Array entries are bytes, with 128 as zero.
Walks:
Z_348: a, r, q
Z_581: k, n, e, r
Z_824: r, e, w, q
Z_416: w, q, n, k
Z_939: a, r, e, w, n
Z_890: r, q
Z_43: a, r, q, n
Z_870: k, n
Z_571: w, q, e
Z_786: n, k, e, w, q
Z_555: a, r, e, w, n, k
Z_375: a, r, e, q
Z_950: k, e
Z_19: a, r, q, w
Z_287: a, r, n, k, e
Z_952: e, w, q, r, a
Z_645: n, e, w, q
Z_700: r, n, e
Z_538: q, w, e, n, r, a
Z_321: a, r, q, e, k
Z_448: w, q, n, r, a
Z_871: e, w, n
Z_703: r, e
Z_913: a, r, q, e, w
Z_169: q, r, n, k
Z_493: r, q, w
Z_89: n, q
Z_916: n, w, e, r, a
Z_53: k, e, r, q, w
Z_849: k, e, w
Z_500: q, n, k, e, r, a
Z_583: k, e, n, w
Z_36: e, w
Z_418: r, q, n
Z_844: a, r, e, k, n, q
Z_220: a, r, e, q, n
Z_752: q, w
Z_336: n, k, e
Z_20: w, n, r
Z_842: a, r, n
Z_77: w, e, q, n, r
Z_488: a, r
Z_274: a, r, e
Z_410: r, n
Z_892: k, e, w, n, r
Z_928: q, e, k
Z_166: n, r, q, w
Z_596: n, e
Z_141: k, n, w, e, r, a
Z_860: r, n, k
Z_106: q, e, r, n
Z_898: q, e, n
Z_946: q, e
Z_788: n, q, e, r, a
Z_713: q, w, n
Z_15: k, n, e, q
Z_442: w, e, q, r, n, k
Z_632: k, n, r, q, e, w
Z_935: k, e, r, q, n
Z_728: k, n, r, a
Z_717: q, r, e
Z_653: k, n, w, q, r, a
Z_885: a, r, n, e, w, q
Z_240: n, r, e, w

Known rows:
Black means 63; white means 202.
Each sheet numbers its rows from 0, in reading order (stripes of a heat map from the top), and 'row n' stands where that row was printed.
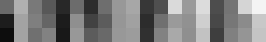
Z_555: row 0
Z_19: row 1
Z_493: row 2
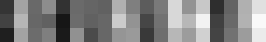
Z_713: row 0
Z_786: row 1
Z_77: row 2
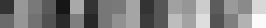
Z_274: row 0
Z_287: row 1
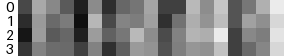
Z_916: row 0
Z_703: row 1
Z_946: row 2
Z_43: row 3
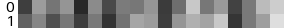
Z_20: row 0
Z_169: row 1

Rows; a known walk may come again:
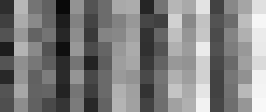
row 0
Z_53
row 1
Z_939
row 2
Z_581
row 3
Z_913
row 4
Z_653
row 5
Z_106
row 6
Z_442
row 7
Z_844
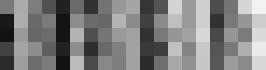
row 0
Z_555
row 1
Z_752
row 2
Z_717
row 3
Z_916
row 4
Z_703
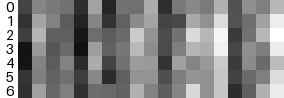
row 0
Z_488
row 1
Z_538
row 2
Z_786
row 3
Z_946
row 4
Z_890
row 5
Z_43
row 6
Z_713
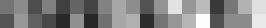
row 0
Z_870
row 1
Z_321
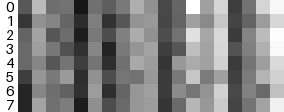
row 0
Z_583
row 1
Z_448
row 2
Z_336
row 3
Z_287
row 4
Z_169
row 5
Z_20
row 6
Z_348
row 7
Z_77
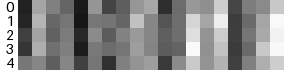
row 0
Z_19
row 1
Z_645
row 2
Z_596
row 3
Z_871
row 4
Z_860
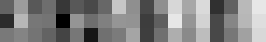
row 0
Z_416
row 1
Z_36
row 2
Z_728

